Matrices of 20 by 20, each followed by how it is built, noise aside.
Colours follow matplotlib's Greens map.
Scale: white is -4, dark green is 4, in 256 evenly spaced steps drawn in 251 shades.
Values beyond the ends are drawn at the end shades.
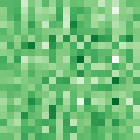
low rank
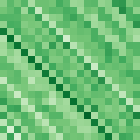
Toeplitz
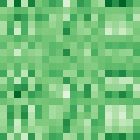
low rank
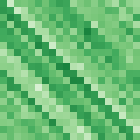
Toeplitz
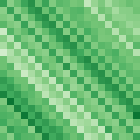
Toeplitz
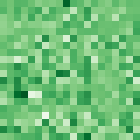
low rank
